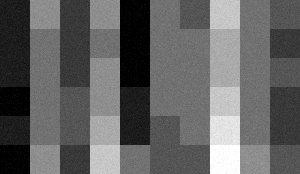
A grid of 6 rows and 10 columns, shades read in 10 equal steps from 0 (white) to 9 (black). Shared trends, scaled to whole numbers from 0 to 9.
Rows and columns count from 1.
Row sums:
56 59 57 56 54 49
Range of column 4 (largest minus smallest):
3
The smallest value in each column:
8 4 6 2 5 5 5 0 4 6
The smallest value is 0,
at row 6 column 8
